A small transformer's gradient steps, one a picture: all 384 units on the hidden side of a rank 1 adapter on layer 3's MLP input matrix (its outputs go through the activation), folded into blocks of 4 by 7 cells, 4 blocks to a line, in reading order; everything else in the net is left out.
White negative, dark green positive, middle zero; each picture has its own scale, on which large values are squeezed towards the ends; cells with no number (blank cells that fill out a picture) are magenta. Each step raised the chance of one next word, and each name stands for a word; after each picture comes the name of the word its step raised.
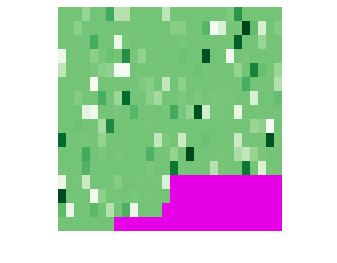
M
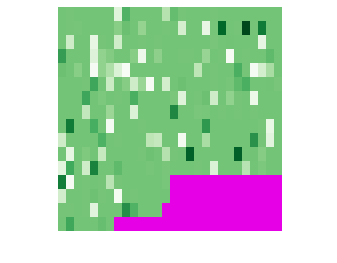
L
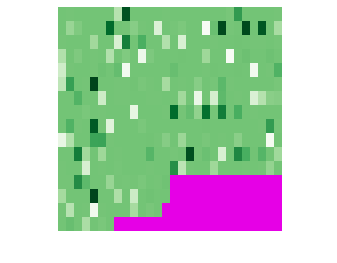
L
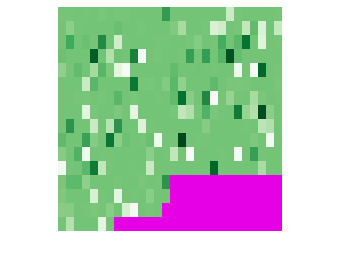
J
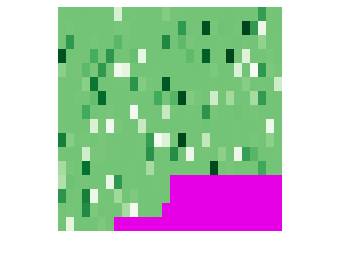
J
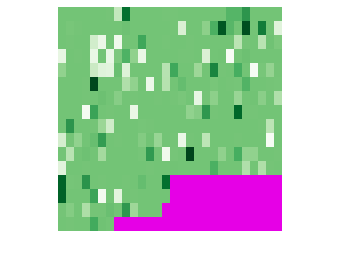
L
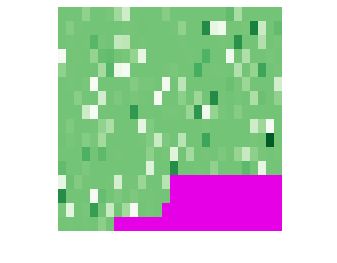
M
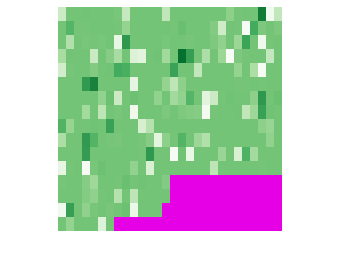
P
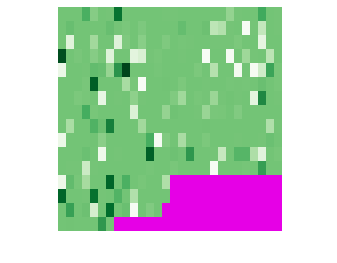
P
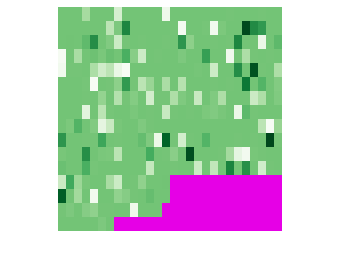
M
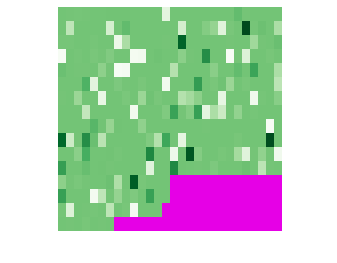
M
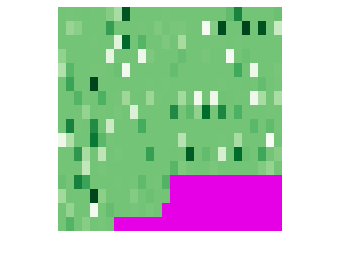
L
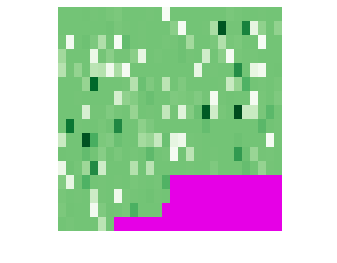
L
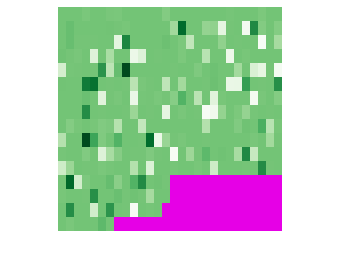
P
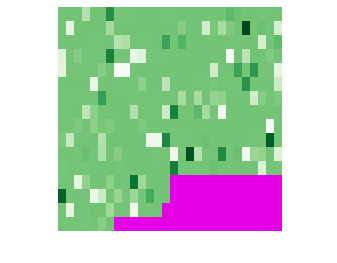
M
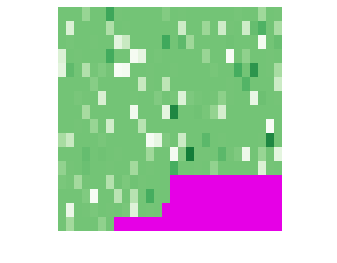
M
